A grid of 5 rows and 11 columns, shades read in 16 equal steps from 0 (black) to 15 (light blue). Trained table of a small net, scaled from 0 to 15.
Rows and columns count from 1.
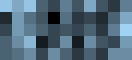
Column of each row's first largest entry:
1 11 11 3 3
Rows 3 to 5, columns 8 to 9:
7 4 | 10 6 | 7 4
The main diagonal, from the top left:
14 11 9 2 10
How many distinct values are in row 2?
9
